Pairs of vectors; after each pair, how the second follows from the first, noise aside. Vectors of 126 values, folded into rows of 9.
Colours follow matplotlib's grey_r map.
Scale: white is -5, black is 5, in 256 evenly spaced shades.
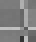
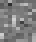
shuffled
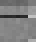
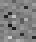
shuffled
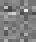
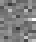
shuffled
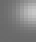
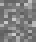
shuffled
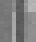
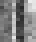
scaled up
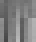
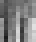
scaled up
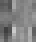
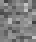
shuffled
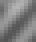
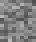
shuffled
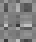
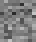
shuffled
